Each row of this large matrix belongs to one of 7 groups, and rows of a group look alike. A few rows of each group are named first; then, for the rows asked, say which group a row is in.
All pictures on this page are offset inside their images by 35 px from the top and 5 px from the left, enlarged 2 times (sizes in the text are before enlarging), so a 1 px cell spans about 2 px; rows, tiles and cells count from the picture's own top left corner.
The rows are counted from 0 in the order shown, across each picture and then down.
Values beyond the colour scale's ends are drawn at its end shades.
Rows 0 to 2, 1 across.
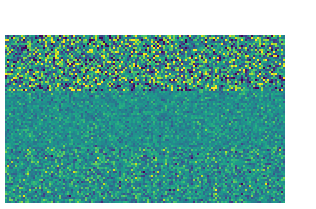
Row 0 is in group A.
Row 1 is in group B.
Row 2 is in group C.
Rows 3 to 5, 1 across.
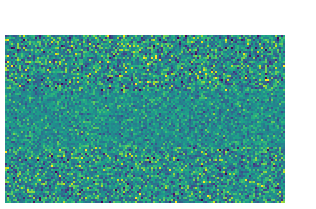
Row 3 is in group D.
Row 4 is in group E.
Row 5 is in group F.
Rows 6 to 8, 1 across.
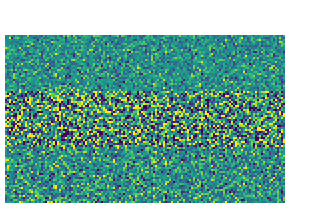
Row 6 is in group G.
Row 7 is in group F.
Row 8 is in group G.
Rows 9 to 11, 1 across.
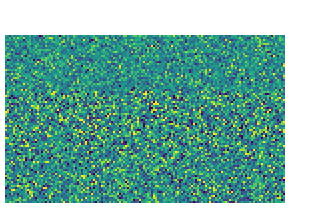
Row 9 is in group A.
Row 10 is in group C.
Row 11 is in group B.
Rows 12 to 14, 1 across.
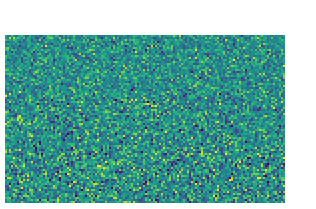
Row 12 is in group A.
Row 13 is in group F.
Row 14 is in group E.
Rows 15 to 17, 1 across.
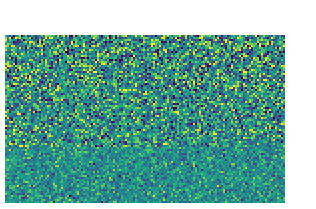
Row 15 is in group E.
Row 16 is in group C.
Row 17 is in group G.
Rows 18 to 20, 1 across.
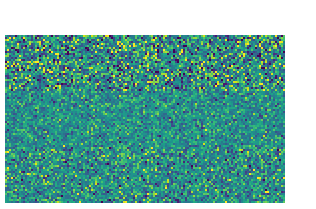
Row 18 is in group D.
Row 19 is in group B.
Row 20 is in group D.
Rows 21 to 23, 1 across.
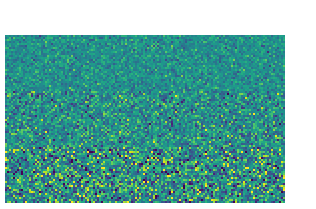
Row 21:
A
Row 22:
B
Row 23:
A
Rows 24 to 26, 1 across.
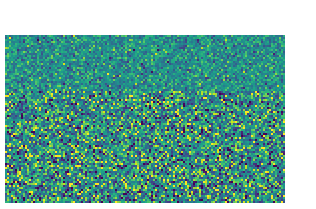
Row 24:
G
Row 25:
A
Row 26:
F
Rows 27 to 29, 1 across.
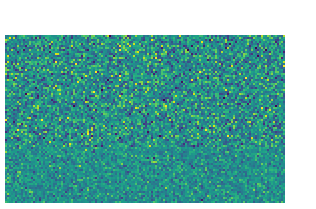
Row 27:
D
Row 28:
B
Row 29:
F
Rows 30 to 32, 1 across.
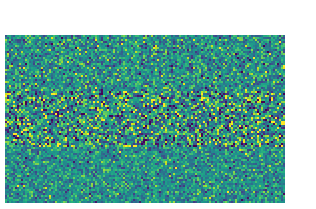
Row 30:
C
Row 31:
E
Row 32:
B
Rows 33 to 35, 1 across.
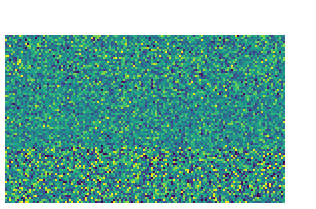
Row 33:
F
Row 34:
D
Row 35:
C
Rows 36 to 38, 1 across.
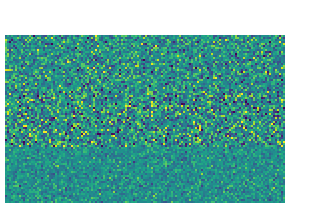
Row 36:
C
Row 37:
G
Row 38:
G
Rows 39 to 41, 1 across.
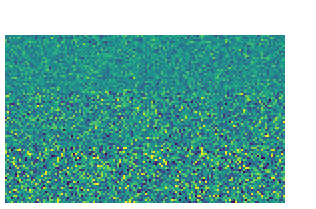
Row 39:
E
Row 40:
D
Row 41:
E
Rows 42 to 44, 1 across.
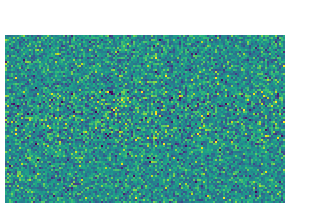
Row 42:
D
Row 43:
D
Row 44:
F
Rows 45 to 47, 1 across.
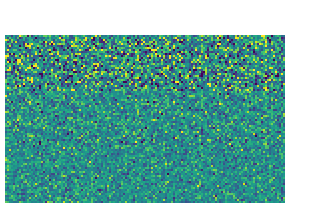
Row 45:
F
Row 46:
F
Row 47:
G
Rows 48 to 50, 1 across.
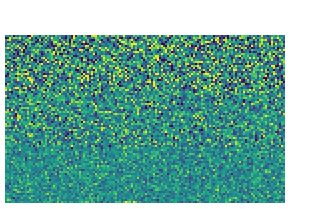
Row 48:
B
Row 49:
F
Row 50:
E
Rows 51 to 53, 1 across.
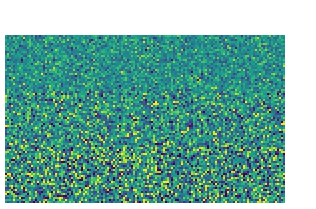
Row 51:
A
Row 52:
C
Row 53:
D
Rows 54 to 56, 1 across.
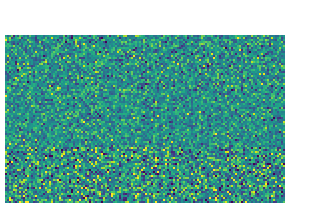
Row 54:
E
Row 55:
C
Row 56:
C
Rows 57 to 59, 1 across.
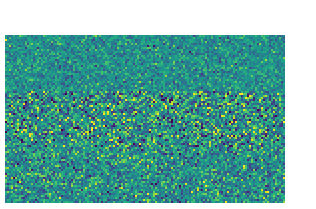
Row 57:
F
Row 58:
B
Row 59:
D
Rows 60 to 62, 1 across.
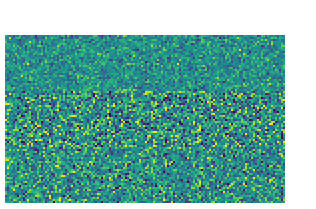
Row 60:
E
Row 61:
G
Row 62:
G
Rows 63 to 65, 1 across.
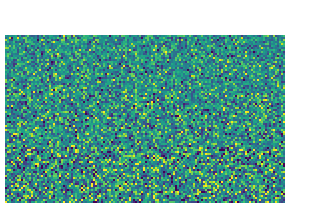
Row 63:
G
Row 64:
A
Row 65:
B
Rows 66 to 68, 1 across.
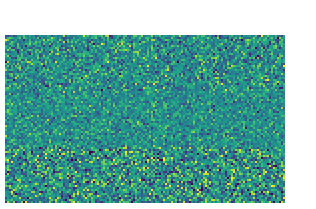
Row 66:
D
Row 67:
G
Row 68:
A
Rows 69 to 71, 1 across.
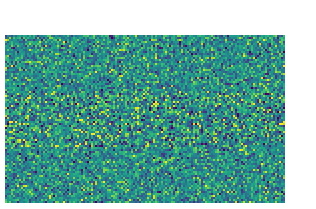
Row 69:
D
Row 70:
C
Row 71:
B
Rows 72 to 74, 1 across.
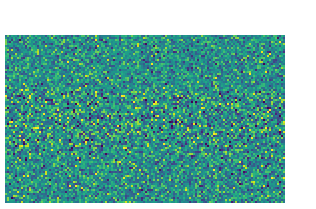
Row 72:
C
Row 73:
C
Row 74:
E
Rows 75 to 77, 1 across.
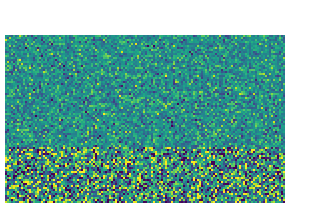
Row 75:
F
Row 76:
B
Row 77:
G
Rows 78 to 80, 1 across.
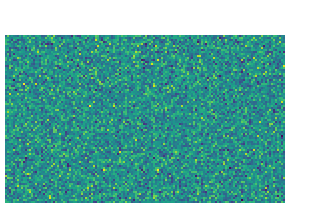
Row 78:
C
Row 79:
G
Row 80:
B
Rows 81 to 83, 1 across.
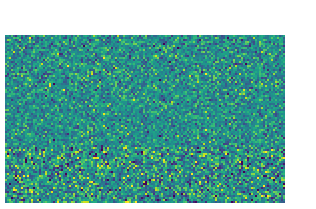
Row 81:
B
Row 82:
B
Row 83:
E
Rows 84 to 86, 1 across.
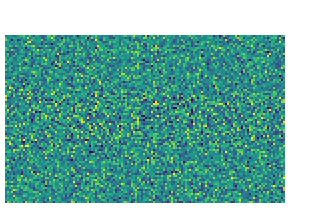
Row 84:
C
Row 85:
C
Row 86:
A
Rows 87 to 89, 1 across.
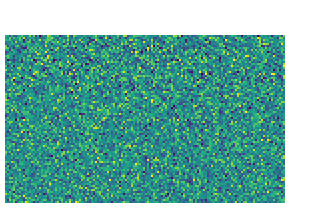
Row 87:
A
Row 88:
E
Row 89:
C
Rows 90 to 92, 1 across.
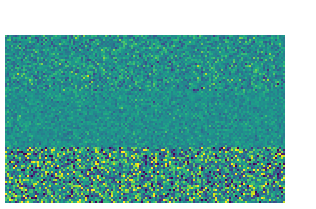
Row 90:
B
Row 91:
F
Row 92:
C
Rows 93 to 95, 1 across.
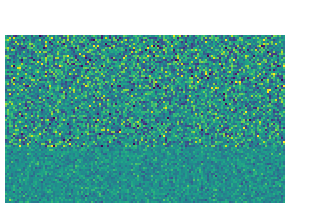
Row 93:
A
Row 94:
G
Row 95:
C
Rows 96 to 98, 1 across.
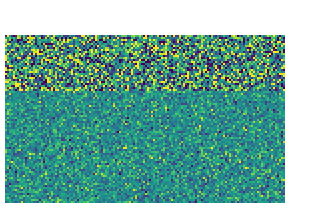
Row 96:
C
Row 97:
G
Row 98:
E
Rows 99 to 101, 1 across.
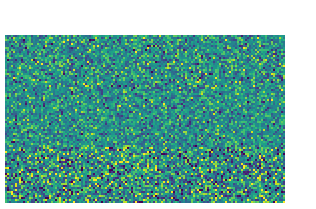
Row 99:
A
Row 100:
E
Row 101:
D
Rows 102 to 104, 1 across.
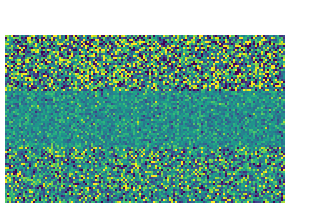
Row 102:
B
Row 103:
C
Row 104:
F
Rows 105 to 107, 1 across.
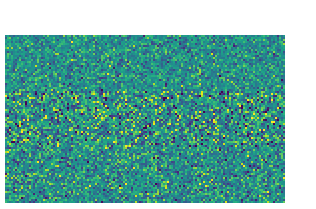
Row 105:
G
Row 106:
E
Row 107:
D
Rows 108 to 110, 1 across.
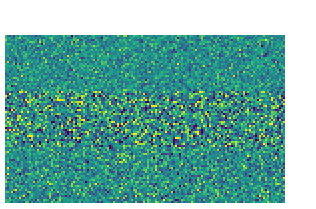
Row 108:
E
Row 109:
F
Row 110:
D
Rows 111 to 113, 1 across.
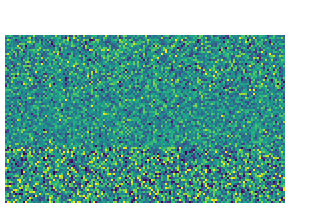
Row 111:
B
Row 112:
B
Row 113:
A
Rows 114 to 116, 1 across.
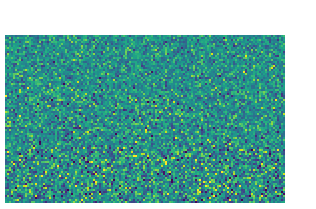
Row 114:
G
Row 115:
F
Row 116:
B
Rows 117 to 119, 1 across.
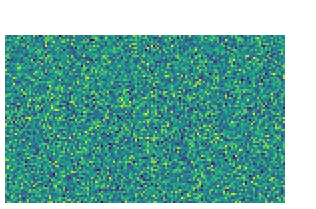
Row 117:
A
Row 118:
D
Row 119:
G
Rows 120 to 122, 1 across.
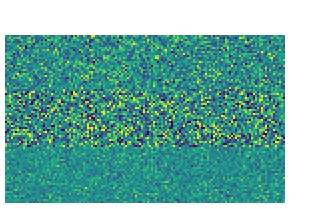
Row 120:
B
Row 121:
B
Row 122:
D
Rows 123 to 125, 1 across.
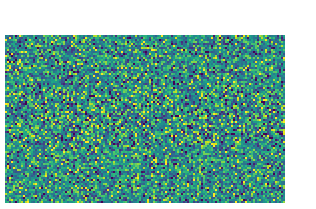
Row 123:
F
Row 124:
A
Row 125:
C
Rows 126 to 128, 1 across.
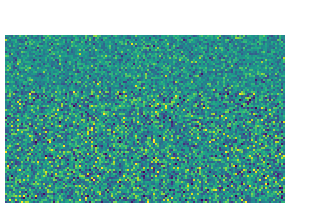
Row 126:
F
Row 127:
B
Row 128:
C
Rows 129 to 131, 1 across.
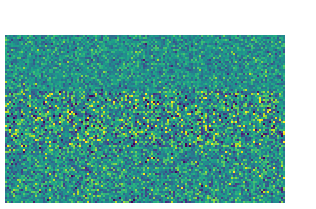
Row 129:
C
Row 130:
A
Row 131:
A
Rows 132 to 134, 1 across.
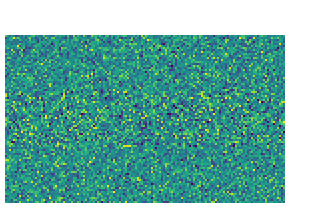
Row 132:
B
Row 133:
E
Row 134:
G
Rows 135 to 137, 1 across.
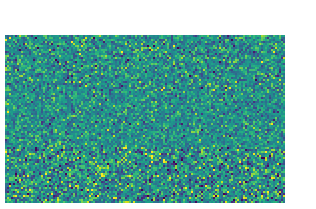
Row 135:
F
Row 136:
G
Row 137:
E
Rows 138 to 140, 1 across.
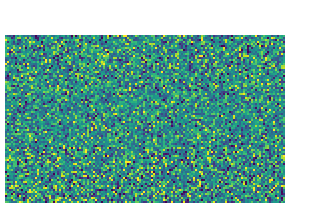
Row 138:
E
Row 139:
B
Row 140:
G
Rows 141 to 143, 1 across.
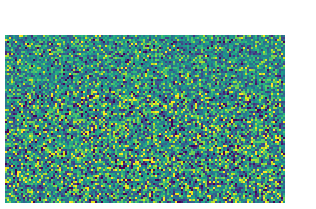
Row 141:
F
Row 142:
B
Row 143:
F
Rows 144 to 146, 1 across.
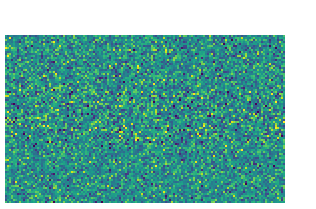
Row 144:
G
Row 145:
D
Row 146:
G
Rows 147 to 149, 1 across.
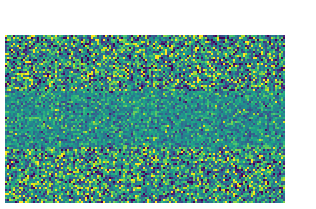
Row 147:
B
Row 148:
D
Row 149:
C
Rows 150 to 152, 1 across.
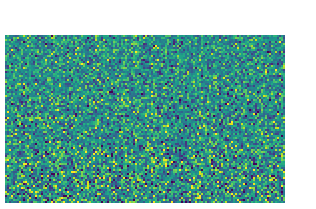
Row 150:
C
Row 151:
D
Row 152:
G
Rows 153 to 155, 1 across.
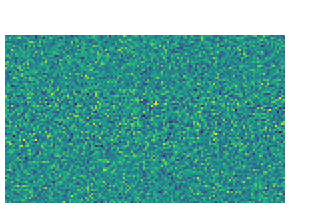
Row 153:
E
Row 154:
C
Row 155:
B
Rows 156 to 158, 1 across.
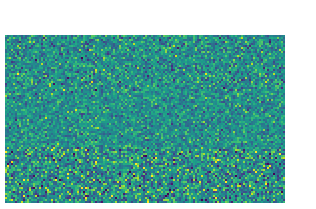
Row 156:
B
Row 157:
E
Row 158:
C
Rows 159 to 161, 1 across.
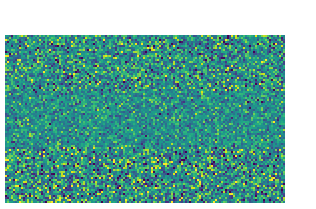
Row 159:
F
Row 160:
E
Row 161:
G
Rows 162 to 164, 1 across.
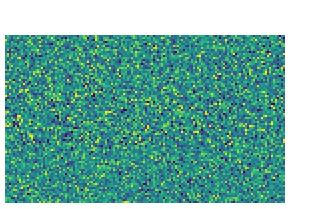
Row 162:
C
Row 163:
F
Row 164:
E
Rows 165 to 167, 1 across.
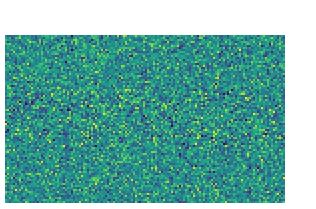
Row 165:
E
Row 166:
B
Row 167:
D
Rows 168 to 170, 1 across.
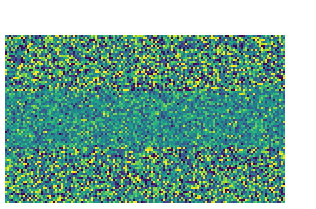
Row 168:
A
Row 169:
B
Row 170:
G
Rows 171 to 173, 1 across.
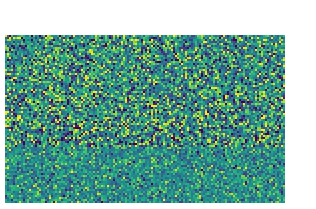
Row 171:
A
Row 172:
F
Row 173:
G
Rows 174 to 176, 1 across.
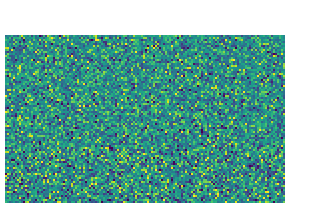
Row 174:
A
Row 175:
F
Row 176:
D
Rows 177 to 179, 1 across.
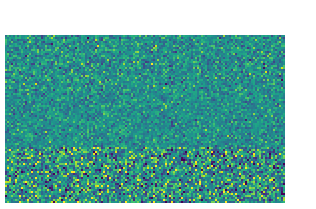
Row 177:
C
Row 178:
B
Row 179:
G
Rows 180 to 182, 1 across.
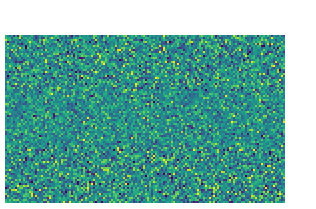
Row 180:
E
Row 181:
A
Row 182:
B
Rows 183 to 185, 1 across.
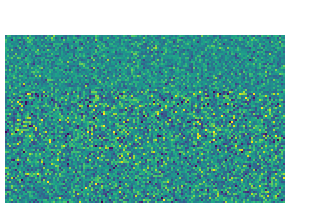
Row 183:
C
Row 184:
B
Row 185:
D
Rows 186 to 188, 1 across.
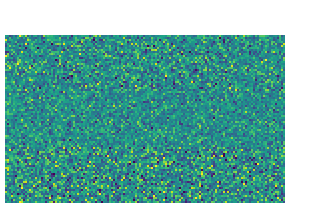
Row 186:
F
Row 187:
G
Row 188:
G
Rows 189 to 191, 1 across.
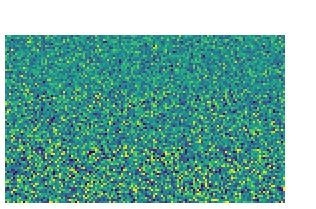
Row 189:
C
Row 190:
G
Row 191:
A
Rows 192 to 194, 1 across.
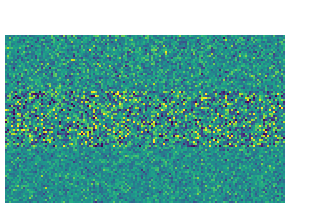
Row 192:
G
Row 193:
B
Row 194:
B
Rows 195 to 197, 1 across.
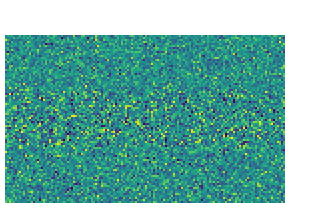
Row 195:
C
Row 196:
G
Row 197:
F
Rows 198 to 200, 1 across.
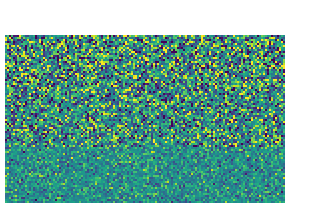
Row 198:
E
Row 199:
B
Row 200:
D
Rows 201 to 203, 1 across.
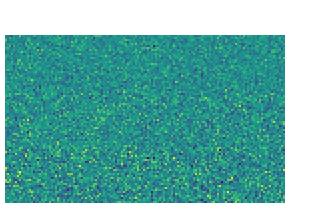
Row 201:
F
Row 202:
E
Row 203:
F
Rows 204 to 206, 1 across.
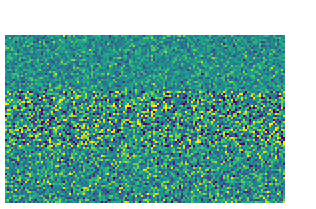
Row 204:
G
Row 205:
G
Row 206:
D
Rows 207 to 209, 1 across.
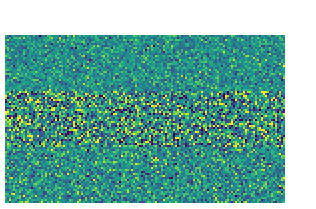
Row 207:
A
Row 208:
F
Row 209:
C
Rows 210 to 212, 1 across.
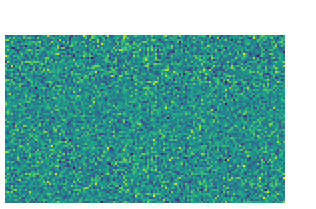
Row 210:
D
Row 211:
G
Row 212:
D
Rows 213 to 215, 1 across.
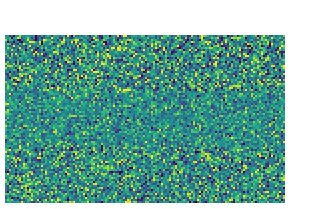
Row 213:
E
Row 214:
G
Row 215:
E
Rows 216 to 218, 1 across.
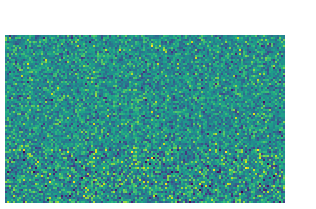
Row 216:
E
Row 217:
C
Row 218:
A
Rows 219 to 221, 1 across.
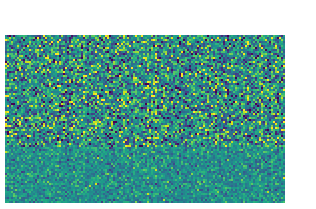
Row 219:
D
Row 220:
D
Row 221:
D
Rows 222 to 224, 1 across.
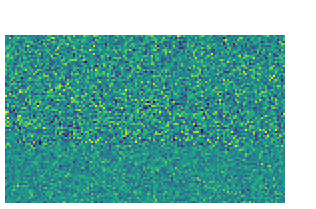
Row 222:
G
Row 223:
F
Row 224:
B
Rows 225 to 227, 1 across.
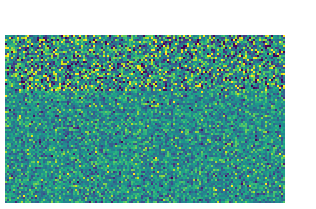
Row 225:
G
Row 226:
F
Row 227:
C
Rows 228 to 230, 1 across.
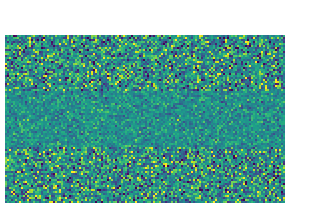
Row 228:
B
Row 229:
E
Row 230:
G
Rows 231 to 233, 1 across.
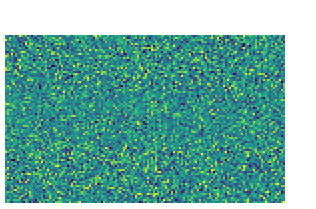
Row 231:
F
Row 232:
G
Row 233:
D
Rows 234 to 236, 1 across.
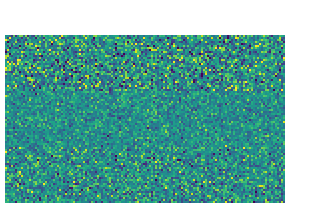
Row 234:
F
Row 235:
D
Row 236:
F
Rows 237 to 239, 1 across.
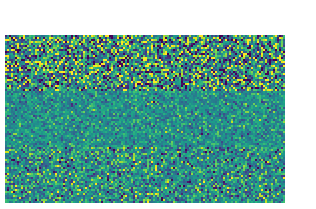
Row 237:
D
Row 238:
A
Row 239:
D
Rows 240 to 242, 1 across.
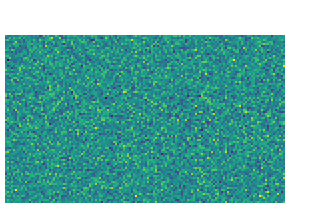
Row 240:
A
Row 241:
E
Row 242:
D
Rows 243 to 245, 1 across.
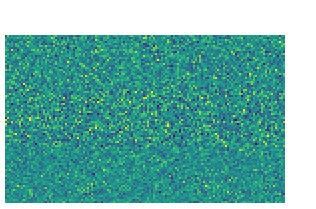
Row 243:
C
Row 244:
D
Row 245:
B
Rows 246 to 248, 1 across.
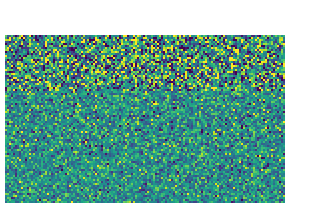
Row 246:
A
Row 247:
C
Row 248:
E
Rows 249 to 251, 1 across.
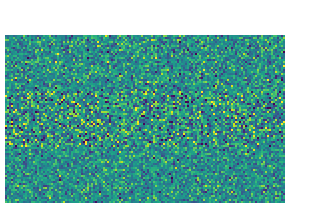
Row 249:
D
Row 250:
C
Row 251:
B
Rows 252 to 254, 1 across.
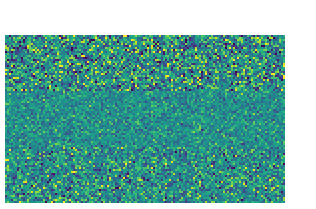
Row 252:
A
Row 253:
G
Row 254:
G
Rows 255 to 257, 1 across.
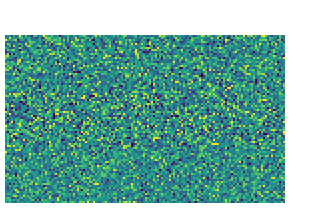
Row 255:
F
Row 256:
A
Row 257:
E
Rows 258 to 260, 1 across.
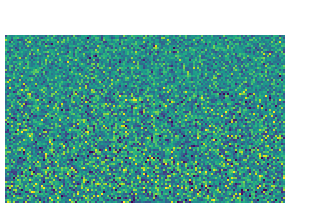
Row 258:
C
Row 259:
B
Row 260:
A
